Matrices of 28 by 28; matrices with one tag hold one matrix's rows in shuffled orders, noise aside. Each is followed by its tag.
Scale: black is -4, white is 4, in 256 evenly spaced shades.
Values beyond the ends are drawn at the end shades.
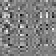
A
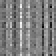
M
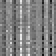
M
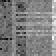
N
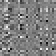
A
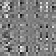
A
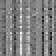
M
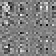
A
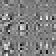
A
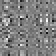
A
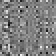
A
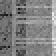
N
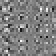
A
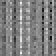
M
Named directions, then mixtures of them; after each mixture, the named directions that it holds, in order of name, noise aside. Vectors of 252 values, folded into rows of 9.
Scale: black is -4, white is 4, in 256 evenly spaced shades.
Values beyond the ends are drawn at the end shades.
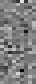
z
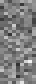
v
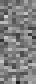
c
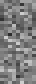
c, v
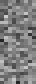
c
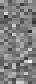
c, v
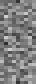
c, z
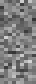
v, z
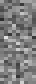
c, v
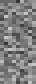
c, z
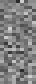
c, z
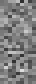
v, z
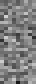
c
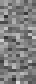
c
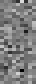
z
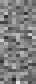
c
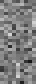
v, z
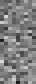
c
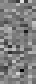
z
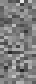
v, z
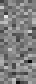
c, v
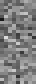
c, v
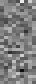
v, z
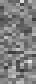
v, z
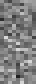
c, v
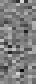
z
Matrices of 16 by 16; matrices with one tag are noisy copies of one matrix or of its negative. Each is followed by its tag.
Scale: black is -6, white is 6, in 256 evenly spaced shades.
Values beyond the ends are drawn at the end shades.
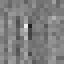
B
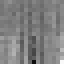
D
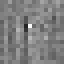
B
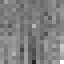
D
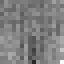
D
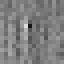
B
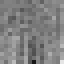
D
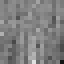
D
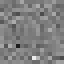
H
